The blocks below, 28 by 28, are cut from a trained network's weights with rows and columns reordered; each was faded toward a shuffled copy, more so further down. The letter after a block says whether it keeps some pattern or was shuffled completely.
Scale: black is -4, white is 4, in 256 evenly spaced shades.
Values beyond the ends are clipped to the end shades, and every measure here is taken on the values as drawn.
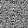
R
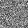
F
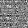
R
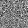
R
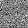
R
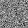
F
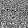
R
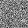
R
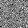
F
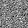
F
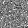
F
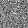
F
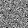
F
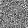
F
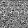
R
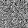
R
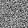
F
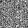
R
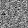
R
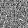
F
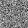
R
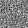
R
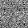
R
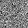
F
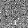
R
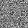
R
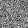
F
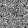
F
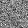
F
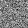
F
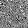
F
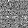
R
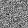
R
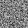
F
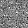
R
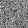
F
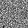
F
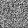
F
